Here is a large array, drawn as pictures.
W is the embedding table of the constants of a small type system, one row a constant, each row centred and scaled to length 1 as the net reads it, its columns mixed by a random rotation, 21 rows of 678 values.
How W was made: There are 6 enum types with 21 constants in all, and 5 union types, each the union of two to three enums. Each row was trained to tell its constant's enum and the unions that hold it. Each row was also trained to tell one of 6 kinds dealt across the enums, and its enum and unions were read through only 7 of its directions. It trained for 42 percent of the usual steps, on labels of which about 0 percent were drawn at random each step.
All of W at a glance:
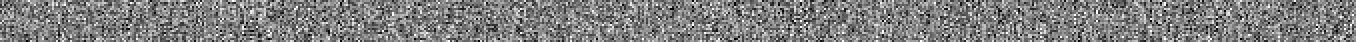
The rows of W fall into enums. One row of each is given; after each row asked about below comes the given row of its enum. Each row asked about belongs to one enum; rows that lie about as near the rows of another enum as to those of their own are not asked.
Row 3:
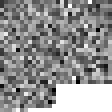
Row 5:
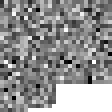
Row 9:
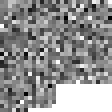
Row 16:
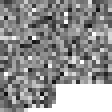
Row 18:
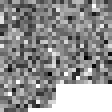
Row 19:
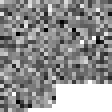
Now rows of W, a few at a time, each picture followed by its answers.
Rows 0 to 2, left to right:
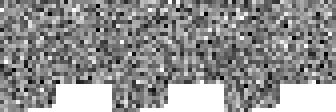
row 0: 5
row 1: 16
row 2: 18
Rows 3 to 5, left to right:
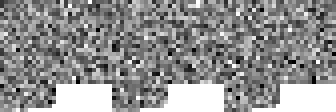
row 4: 19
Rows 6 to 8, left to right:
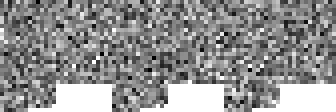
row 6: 18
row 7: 9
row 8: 19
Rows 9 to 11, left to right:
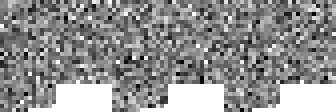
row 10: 5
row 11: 9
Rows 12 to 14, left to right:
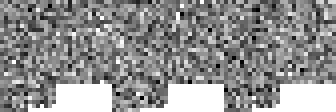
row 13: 3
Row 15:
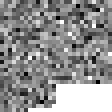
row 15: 3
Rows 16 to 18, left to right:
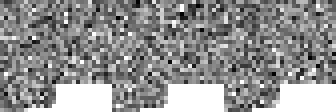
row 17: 3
